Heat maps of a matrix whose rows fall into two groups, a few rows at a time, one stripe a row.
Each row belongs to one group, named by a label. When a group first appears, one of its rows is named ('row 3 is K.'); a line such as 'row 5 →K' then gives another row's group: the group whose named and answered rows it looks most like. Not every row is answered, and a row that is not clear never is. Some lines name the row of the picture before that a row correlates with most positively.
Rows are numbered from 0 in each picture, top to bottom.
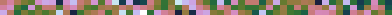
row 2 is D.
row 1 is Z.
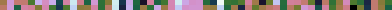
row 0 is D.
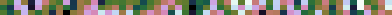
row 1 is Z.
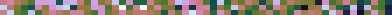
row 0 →D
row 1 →D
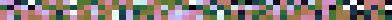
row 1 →Z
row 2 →D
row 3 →D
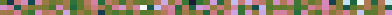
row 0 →Z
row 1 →D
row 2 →Z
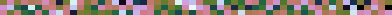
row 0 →D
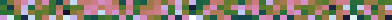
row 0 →D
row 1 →Z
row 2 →Z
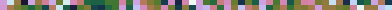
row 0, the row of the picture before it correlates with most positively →3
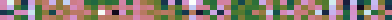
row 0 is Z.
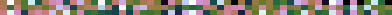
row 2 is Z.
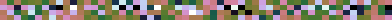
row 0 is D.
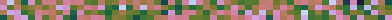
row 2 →Z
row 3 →Z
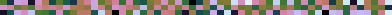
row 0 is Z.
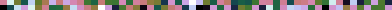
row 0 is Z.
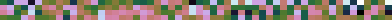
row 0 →Z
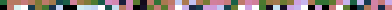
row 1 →Z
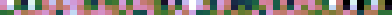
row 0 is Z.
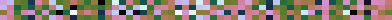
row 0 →D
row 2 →D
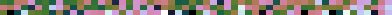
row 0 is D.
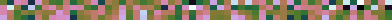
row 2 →D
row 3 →D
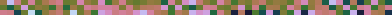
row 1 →Z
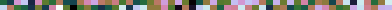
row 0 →Z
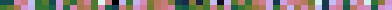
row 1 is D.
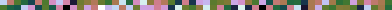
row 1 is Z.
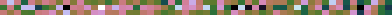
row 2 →D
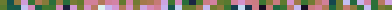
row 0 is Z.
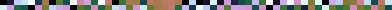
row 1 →D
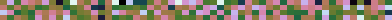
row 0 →D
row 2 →D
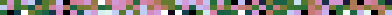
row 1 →D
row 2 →Z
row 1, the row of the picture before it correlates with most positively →2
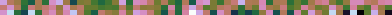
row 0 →D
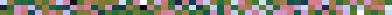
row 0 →D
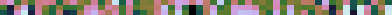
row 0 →D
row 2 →Z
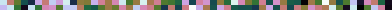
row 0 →D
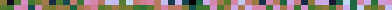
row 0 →Z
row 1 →Z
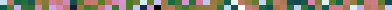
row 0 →D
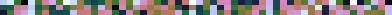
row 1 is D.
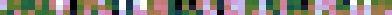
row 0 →D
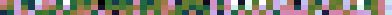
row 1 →Z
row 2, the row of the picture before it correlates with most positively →2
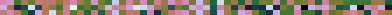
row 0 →D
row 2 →D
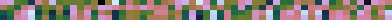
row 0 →D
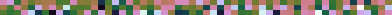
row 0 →D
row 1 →Z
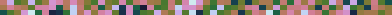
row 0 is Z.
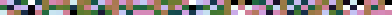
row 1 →Z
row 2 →D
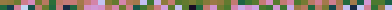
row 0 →D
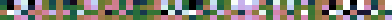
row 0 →Z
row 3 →Z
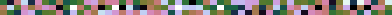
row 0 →Z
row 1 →D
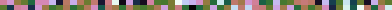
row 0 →D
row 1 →Z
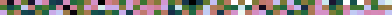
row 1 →Z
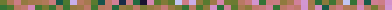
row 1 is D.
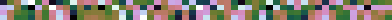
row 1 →D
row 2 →D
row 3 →D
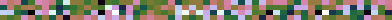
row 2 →D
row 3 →Z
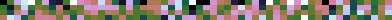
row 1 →Z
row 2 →Z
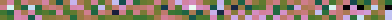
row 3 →Z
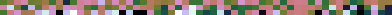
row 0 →Z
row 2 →D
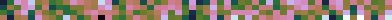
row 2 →Z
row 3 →Z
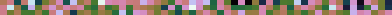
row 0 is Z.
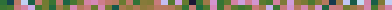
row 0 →Z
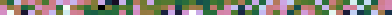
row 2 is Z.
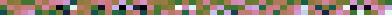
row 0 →D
